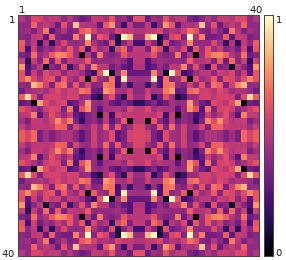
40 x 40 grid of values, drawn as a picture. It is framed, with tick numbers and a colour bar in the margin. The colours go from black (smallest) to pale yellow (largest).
No overall slope runs across the table. On average the colour sits 50% of the way up the scale. The centre is the ninth with the lowest average. No single row or column stands out from its neighbours. Its left and right halves mirror each other, and so do its top and bottom. No regular stripes run through it.
